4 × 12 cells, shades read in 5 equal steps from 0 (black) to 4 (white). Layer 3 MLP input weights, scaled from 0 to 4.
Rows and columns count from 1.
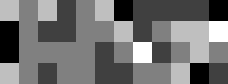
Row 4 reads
3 2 1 2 2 1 1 2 2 3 0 1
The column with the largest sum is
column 10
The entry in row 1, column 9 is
1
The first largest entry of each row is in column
1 12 8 1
